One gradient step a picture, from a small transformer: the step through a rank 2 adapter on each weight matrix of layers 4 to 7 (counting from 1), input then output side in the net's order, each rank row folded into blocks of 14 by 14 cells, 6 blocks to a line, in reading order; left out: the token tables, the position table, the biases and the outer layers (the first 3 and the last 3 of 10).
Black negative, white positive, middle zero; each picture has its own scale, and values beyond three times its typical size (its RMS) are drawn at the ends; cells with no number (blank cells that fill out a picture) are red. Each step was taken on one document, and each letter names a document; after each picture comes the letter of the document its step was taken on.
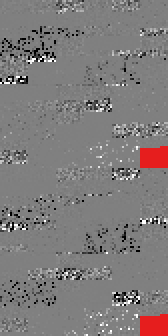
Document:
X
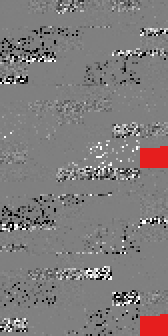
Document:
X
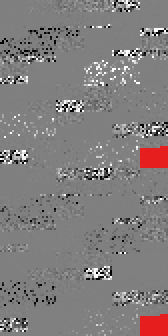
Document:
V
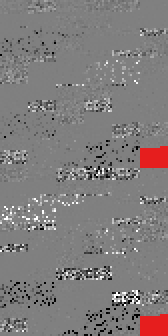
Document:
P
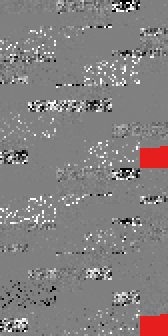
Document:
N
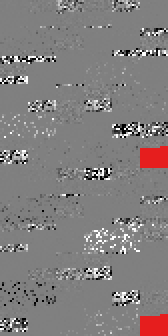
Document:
V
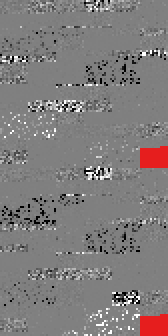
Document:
X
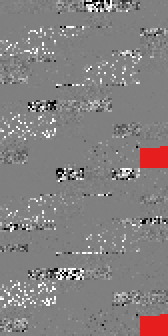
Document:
N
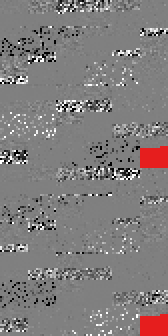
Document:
X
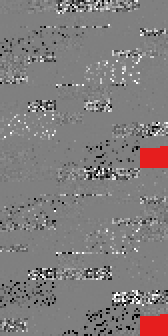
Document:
P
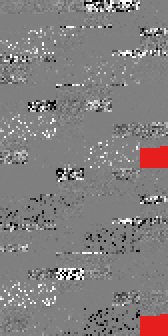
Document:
N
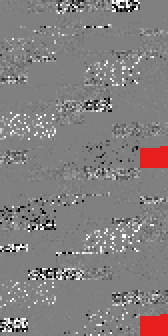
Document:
P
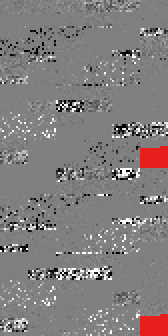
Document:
N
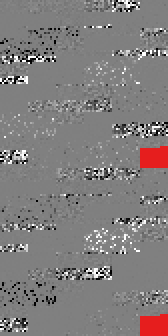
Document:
V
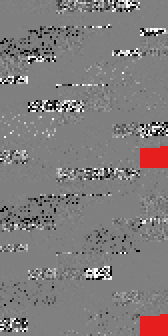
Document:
V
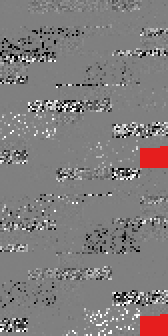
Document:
X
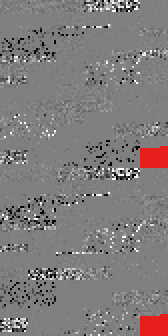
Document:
P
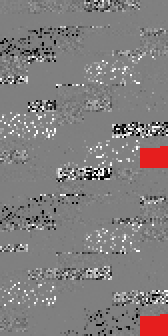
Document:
V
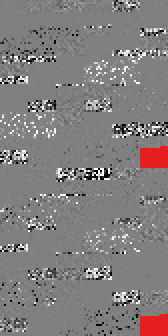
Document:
V
